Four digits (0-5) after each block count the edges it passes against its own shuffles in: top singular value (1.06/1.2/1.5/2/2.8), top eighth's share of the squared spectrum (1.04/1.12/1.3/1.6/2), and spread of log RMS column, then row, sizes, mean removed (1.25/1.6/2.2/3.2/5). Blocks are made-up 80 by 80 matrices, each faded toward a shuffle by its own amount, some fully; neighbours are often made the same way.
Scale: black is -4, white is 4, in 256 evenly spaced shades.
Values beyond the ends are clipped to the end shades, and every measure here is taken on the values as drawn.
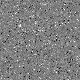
0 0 0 0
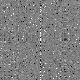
4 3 1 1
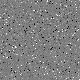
0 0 0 0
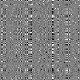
5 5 4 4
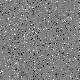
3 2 1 0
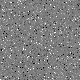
0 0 0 0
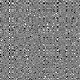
5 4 3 2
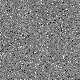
2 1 0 0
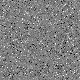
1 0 0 0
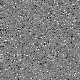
3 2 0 0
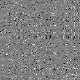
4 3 2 2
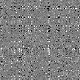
4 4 2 3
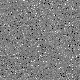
2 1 0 0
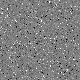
0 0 0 0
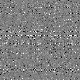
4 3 1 3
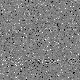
2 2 0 1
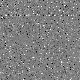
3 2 0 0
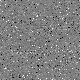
1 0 0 0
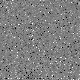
2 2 0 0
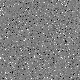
0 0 0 0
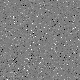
0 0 0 0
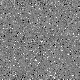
2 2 0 1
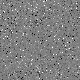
2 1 0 0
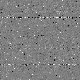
3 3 0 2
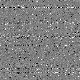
4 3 0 2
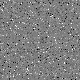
2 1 0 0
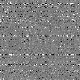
4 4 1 3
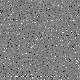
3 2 0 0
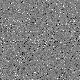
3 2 0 1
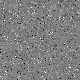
1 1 0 0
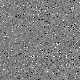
3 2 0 1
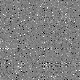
3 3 1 1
